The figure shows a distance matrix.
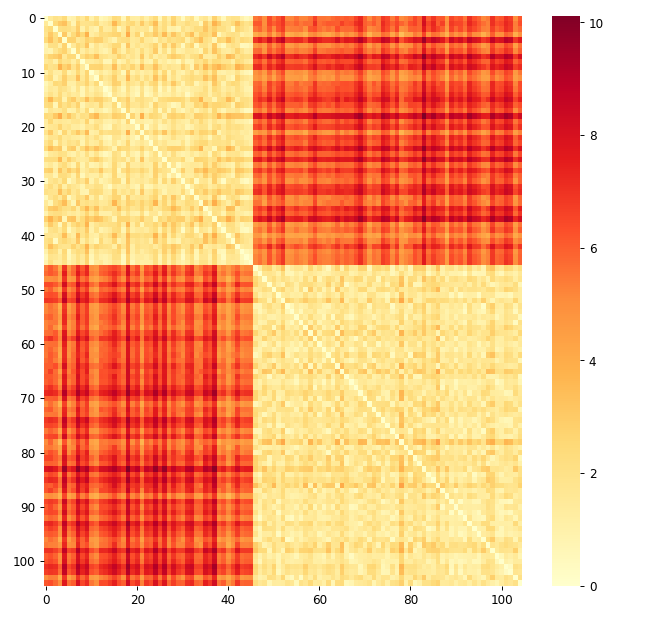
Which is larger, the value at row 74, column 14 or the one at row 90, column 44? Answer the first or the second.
the first
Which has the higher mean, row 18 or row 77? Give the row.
18
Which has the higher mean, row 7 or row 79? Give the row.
7
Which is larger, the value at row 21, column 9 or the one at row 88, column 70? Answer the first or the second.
the first
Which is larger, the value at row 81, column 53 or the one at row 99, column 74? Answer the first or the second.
the first
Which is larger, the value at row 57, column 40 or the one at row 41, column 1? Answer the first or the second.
the first
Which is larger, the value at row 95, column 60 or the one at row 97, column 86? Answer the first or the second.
the second
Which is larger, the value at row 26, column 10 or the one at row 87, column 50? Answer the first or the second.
the first
